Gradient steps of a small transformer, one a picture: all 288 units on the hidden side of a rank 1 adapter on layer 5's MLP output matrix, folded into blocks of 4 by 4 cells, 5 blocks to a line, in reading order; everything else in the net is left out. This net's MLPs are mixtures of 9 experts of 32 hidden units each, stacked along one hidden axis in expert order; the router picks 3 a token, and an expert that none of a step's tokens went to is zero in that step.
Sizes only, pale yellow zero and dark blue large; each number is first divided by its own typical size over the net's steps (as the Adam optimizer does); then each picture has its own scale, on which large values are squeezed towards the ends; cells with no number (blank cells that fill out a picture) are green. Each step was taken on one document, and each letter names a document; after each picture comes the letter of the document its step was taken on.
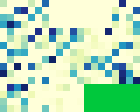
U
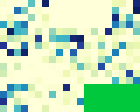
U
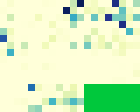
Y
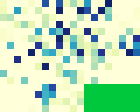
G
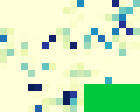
Y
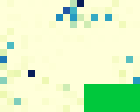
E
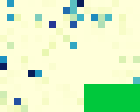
E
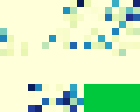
Y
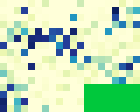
U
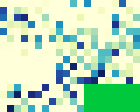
G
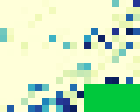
Y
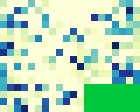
U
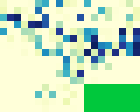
G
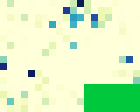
E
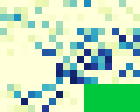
G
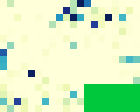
E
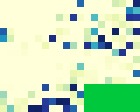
Y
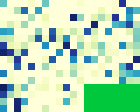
U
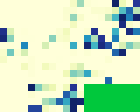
Y
